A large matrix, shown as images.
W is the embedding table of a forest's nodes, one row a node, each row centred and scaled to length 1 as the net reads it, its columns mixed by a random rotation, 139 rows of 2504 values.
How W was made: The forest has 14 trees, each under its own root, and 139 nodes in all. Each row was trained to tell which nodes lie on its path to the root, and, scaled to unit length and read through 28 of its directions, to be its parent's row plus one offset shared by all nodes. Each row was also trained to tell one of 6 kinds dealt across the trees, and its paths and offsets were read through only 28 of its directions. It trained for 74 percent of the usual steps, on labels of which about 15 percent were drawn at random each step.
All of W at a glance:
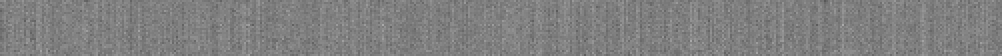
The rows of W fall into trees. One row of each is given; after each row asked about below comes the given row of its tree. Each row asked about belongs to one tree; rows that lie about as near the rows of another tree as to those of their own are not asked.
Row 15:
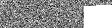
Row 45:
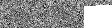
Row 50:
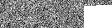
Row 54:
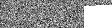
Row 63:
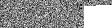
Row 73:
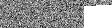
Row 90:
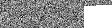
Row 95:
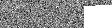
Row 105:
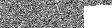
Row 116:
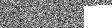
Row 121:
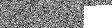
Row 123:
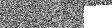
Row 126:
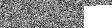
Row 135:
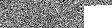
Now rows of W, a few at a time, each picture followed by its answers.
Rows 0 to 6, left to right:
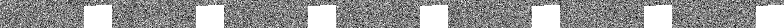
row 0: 73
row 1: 73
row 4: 116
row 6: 15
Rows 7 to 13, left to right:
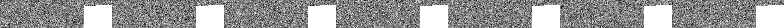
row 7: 50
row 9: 95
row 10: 50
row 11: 15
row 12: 126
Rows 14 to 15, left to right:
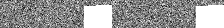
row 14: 126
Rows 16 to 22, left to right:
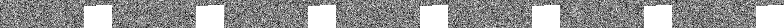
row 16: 50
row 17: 50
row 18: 126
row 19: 95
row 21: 95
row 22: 105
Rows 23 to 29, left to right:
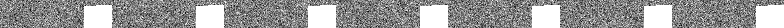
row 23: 73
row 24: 15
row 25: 105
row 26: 105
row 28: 123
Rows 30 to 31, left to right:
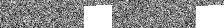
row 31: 126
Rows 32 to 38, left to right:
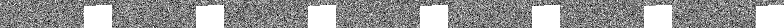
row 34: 73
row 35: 50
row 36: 95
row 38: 15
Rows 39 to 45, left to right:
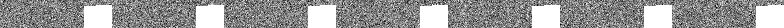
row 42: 123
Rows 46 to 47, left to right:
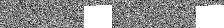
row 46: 123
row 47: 116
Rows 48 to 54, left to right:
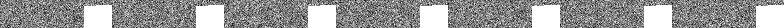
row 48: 50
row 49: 95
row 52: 54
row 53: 123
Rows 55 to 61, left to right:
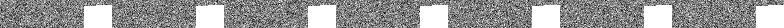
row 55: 73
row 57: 105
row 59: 15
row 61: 95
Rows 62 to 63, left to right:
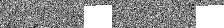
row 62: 50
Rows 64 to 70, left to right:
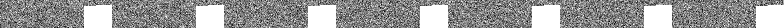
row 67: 15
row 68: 15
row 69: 15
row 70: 95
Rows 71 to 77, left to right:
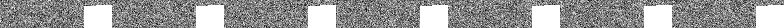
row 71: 15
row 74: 123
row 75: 105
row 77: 105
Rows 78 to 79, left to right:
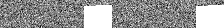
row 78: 126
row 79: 95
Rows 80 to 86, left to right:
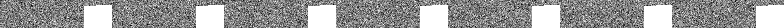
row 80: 123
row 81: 95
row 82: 105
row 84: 73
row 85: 15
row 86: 135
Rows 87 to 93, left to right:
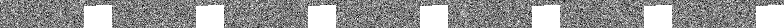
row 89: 50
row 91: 95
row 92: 105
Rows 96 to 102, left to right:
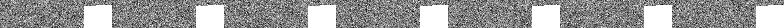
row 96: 121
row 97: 54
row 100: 50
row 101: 50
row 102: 50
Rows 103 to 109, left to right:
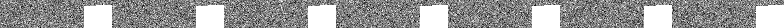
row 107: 126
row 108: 126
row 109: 73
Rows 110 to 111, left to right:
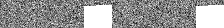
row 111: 95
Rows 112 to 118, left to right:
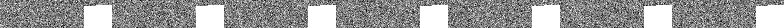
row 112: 15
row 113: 105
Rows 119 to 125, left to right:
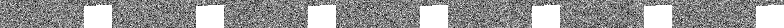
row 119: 123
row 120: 95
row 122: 126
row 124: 105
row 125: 45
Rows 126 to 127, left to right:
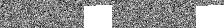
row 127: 105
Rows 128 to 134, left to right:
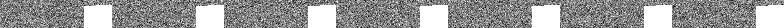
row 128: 15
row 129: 45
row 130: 116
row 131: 105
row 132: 126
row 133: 126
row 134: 126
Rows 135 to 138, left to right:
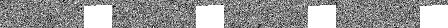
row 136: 126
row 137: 50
